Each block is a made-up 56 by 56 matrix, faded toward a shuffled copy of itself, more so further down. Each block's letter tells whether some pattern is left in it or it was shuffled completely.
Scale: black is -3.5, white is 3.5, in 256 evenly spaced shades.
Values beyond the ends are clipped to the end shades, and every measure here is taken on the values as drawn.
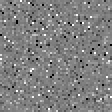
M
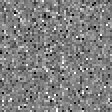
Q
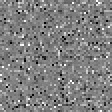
Q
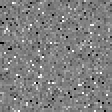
M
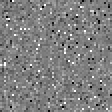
M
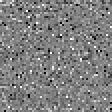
Q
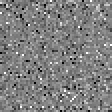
Q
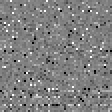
Q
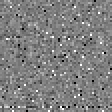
Q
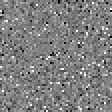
M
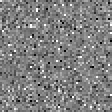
Q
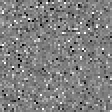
M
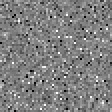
M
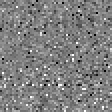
Q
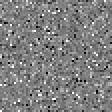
M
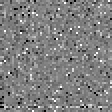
Q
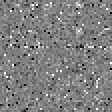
Q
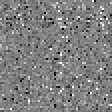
Q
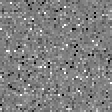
M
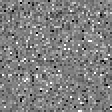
Q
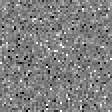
M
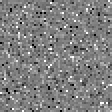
M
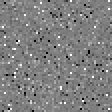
M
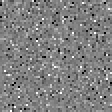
M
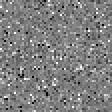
Q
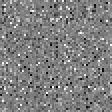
Q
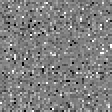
Q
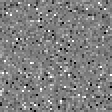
M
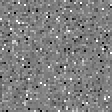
M
